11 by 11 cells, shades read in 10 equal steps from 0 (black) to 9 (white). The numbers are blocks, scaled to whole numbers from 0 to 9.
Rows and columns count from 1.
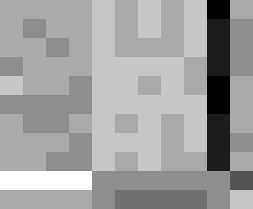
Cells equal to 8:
0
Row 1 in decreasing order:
7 7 7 6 6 6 6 6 6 6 0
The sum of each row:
63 62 61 63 63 61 62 63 61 69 57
